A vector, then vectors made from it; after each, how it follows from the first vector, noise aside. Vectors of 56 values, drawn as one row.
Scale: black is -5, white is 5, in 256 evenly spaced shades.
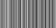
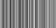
reversed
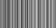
negated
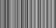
negated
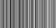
reversed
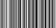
scaled up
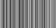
reversed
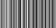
scaled up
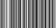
scaled up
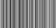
reversed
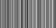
negated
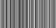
reversed
